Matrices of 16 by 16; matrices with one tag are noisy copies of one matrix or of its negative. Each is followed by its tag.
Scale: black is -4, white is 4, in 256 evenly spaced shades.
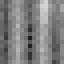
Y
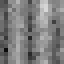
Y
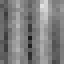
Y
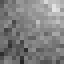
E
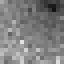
E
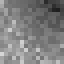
E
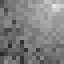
E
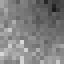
E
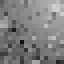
E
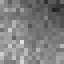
E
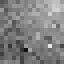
E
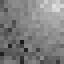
E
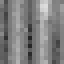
Y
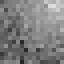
E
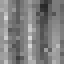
Y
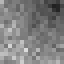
E
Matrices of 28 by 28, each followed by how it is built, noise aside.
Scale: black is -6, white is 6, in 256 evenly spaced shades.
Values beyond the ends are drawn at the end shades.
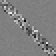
banded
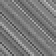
Toeplitz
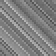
Toeplitz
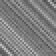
Toeplitz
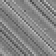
Toeplitz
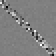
banded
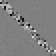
banded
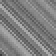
Toeplitz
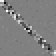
banded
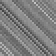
Toeplitz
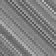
Toeplitz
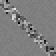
banded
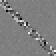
banded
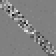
banded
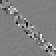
banded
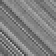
Toeplitz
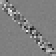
banded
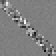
banded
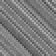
Toeplitz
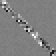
banded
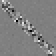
banded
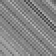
Toeplitz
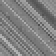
Toeplitz
